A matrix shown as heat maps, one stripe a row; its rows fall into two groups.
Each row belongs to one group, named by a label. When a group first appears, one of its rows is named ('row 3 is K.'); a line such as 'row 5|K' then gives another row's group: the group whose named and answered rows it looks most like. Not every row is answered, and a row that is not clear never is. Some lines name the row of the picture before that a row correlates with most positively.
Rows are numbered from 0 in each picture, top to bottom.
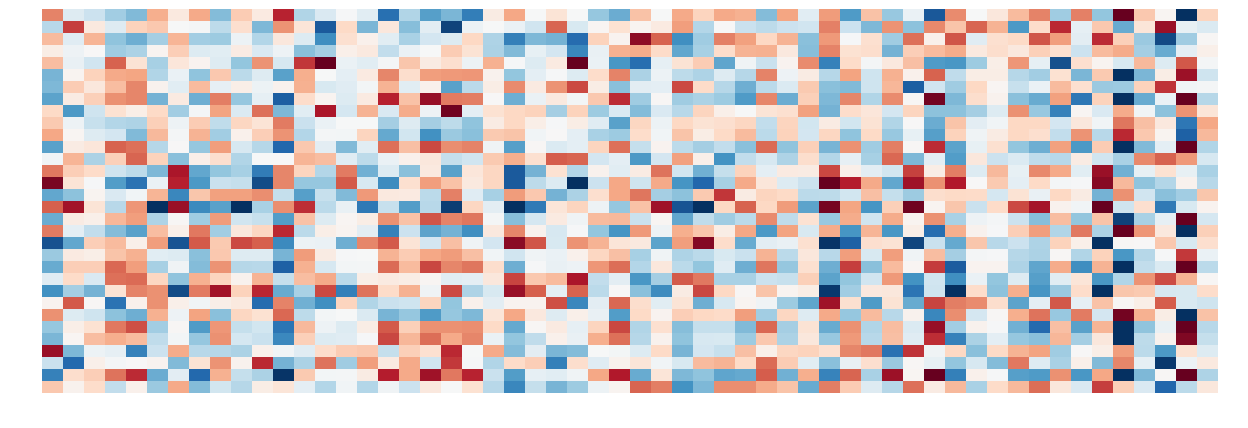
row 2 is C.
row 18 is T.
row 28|C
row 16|C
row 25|T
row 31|C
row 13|C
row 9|T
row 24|C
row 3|C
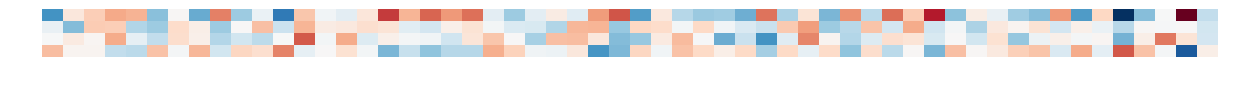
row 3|T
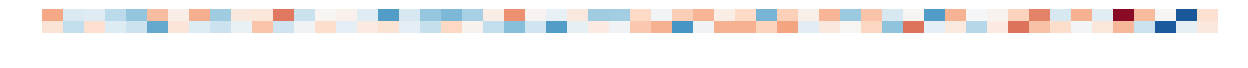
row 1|C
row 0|T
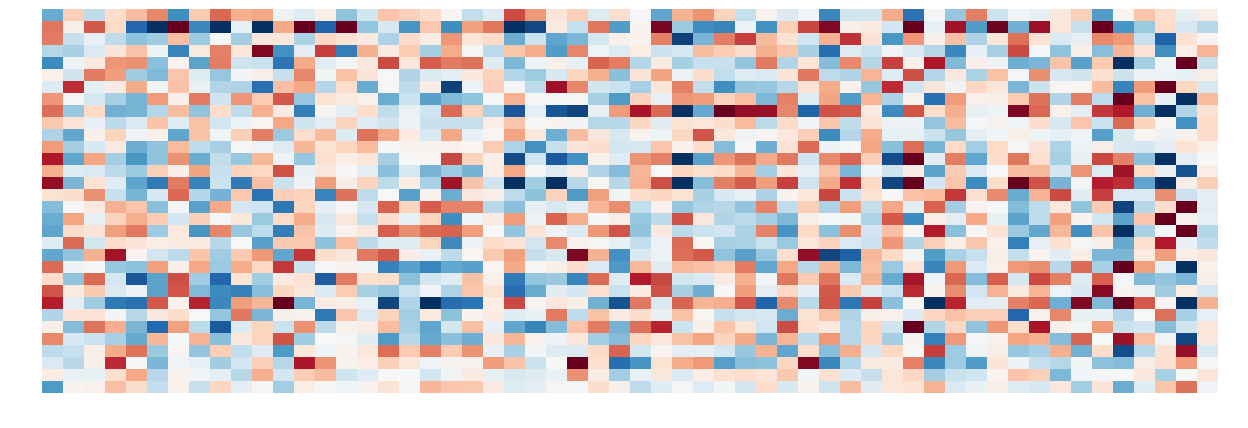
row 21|T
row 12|C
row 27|T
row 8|C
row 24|T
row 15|C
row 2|C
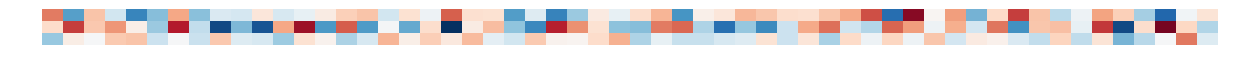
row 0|C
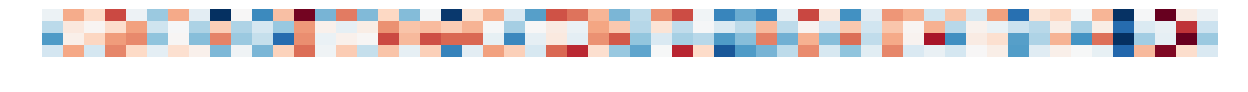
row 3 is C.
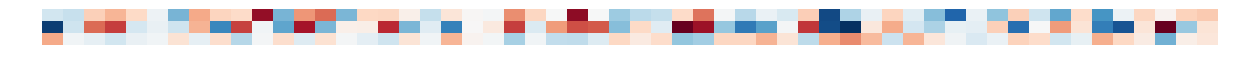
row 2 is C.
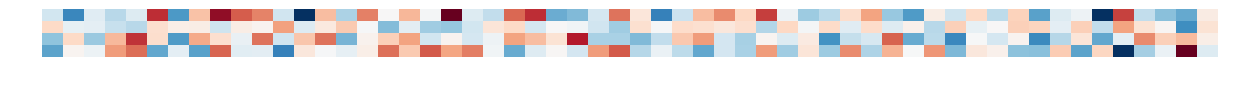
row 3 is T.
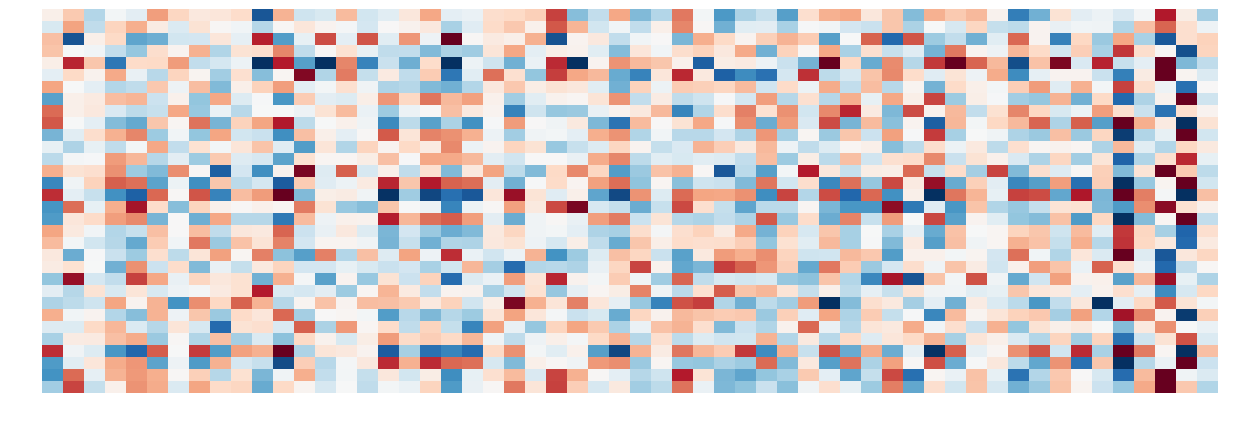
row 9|T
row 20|C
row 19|T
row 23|C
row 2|C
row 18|T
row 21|C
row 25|T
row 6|T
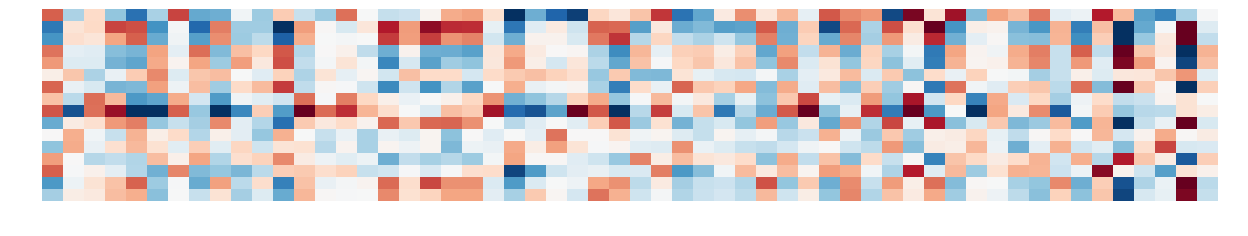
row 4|T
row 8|C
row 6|T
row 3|T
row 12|T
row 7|C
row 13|C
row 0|C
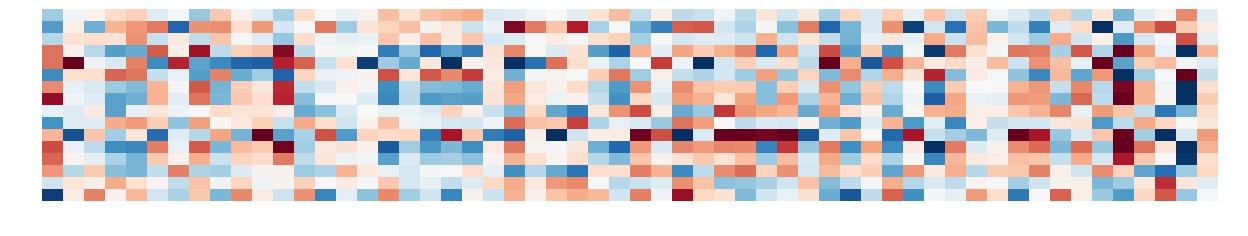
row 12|T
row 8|C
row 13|C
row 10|C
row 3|T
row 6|T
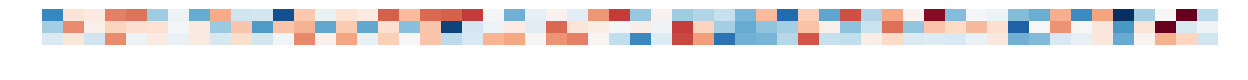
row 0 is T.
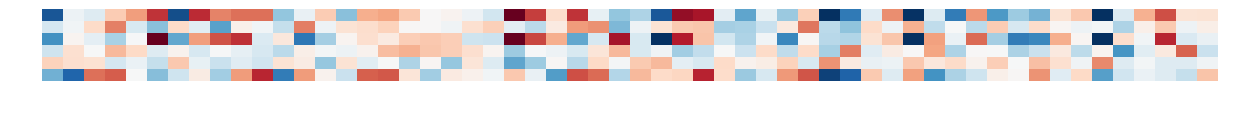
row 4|C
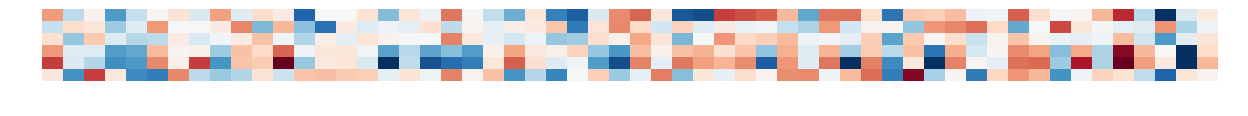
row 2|C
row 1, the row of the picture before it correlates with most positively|2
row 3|T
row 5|C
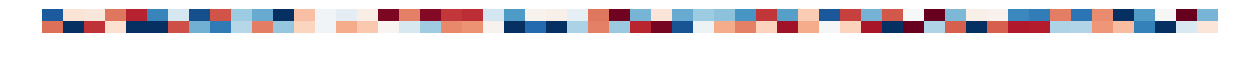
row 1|C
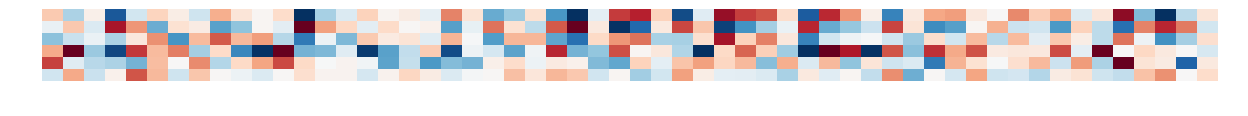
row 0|C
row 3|C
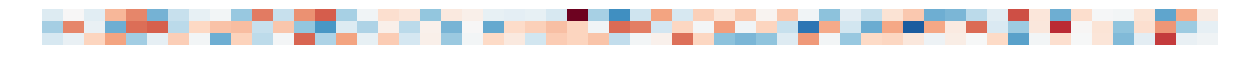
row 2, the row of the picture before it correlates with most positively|1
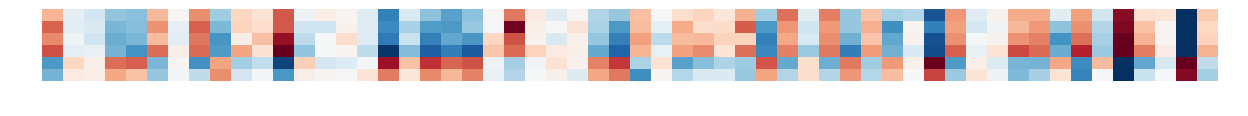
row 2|T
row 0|T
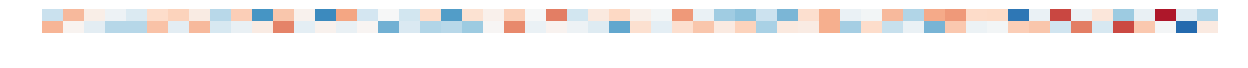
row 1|T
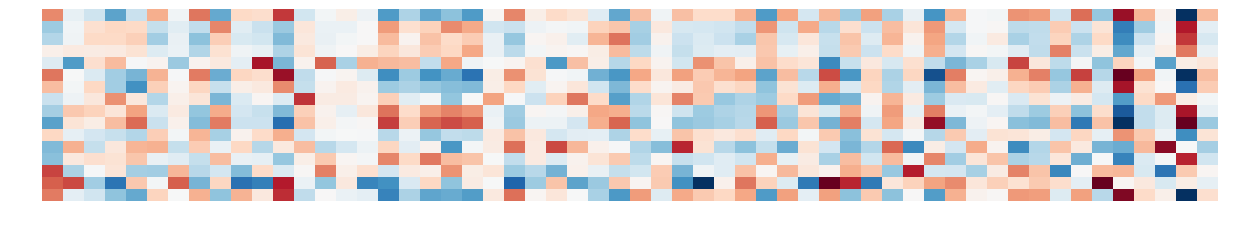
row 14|C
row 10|T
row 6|T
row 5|T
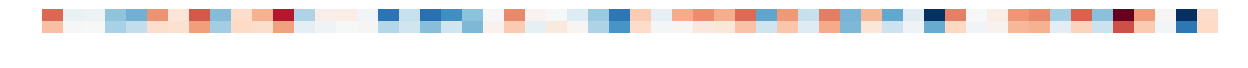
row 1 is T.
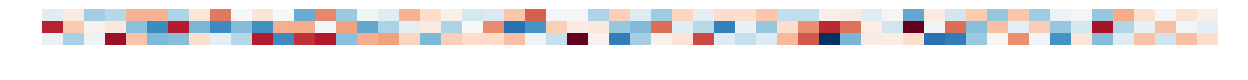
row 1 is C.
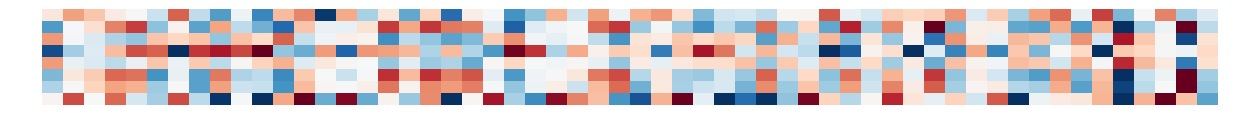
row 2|T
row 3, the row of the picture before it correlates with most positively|0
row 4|T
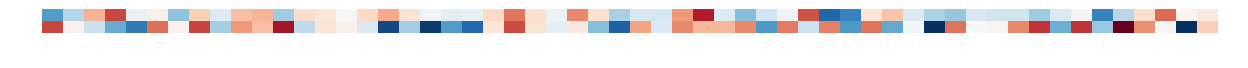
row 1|T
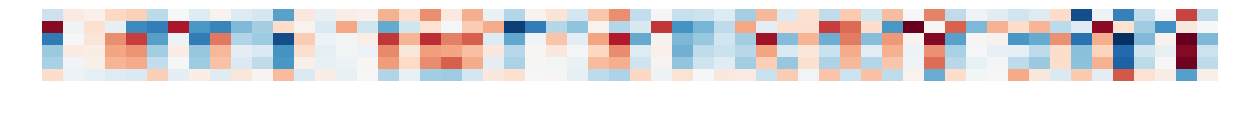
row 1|C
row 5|T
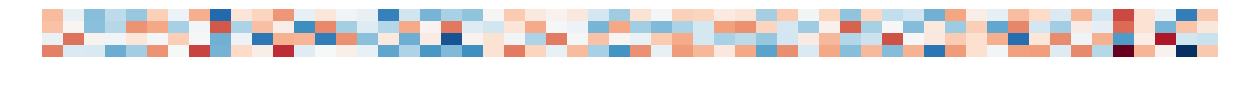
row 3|T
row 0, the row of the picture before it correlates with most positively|5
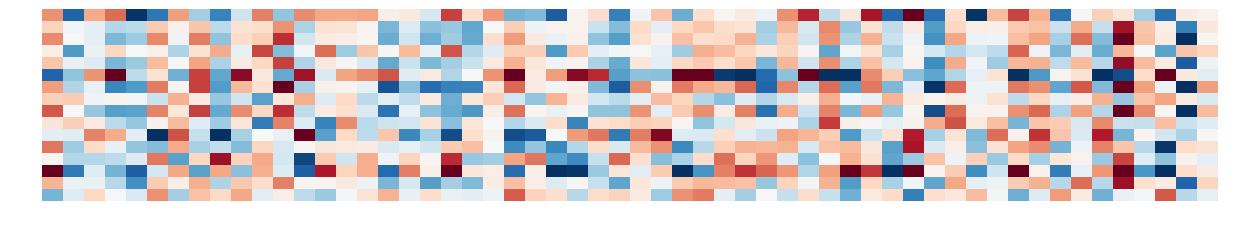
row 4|T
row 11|C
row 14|T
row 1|T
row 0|C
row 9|C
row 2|T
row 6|T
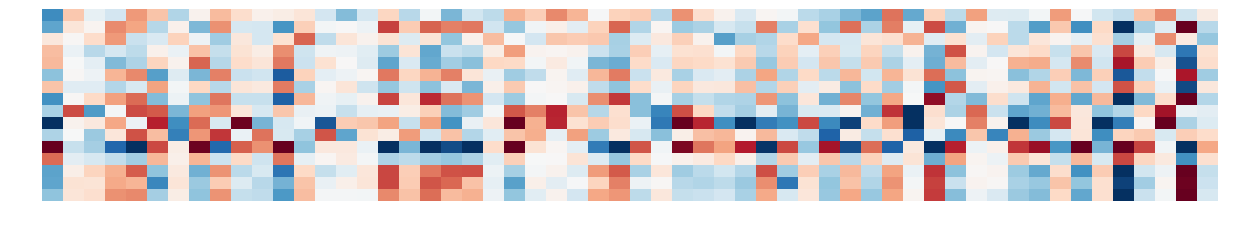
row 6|T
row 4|T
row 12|T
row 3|T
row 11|T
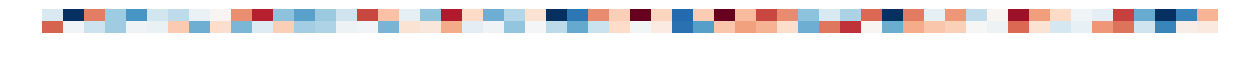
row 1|C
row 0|C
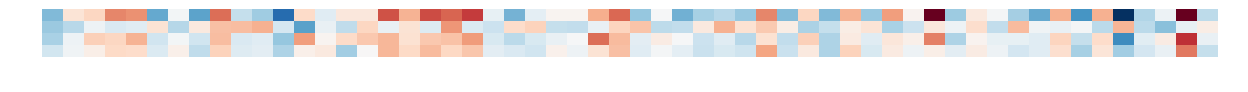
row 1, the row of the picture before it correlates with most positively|0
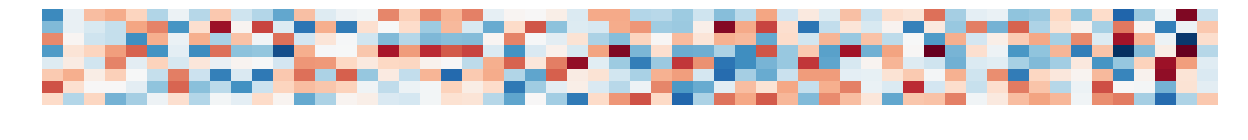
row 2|T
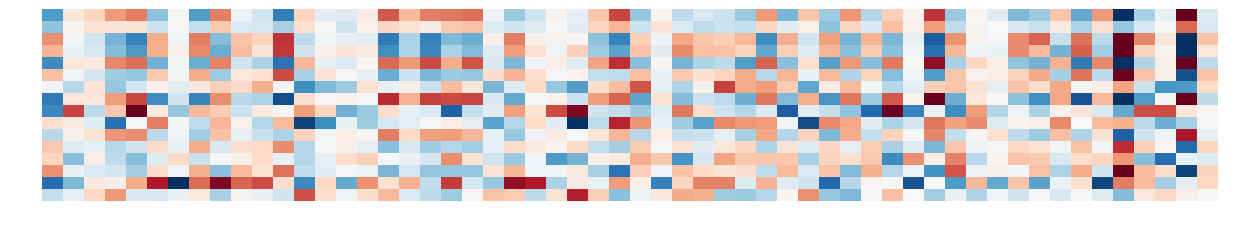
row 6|C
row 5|T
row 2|T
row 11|T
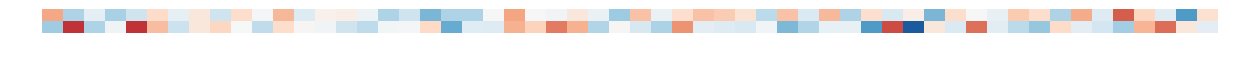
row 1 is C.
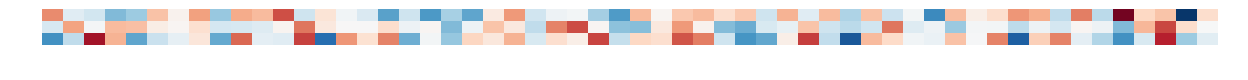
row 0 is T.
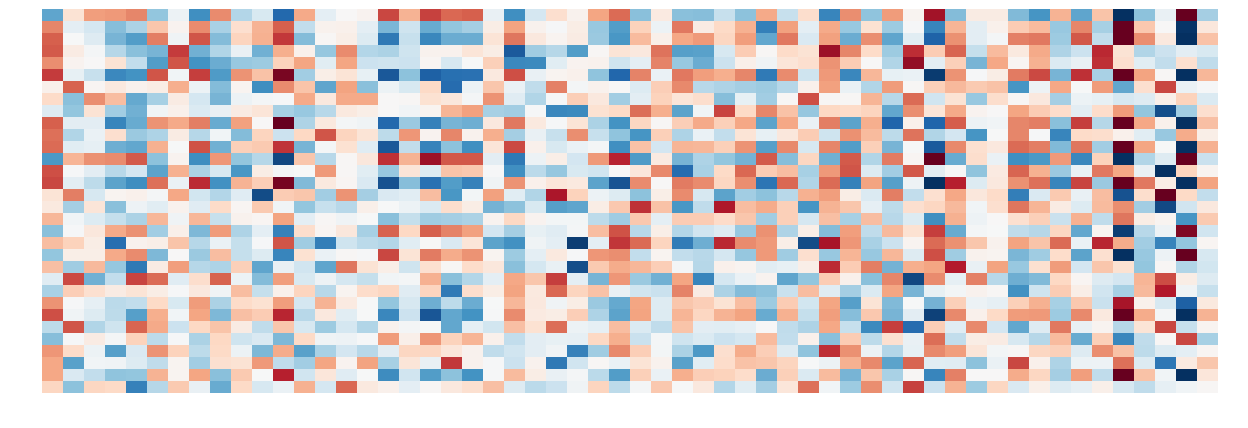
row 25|T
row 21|C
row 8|C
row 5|T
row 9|T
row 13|C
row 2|T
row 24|T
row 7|C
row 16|C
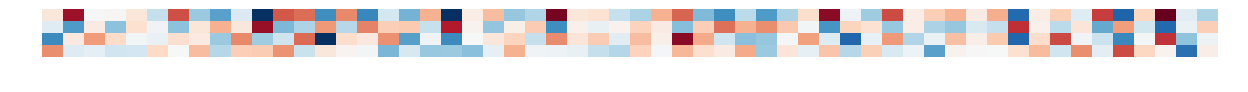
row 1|C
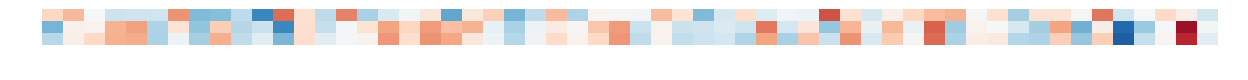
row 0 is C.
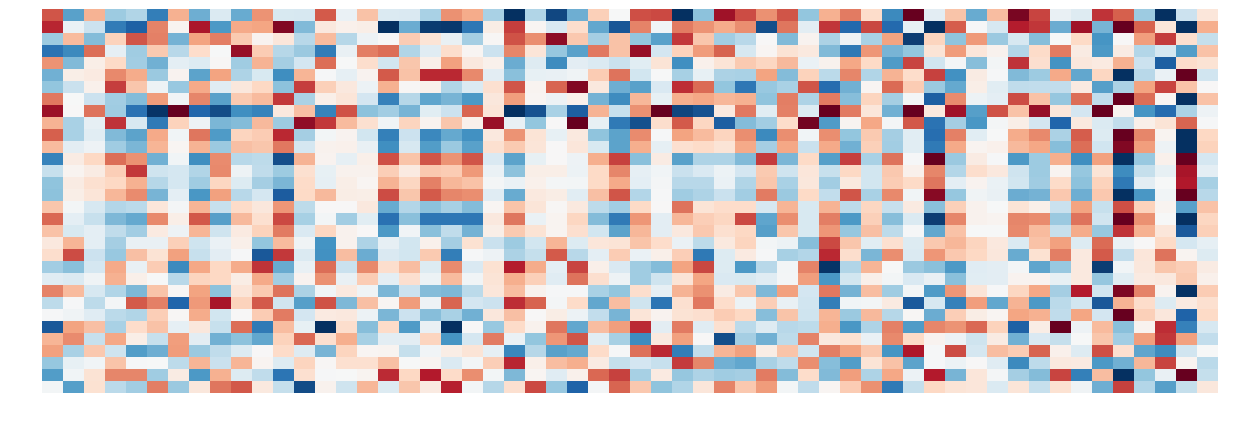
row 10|T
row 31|C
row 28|C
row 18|T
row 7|T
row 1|T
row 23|T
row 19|C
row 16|T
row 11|T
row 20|C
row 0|C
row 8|C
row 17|T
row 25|T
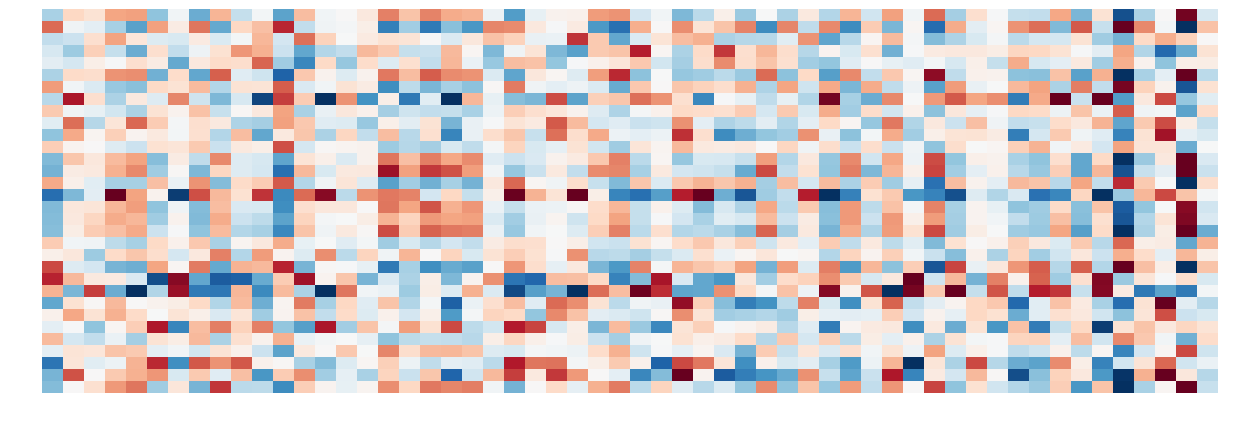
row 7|C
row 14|T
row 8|T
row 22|C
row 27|T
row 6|T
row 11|T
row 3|C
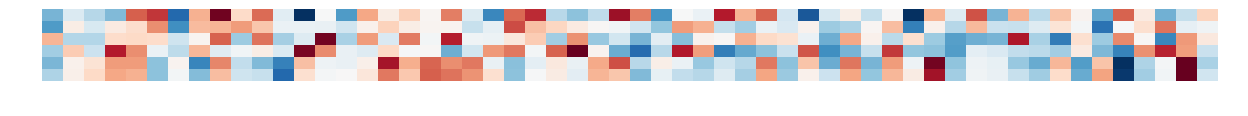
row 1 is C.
